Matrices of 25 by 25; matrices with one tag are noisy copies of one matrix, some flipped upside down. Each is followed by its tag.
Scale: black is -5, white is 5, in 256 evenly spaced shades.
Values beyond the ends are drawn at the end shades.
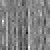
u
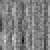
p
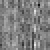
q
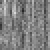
p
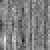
p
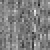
q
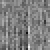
u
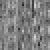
q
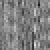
q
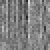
u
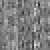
q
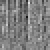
u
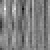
p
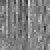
u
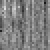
p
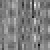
q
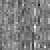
q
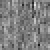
q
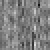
q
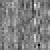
q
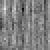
p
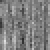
p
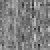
q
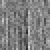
u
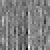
u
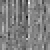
u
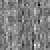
q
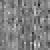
q
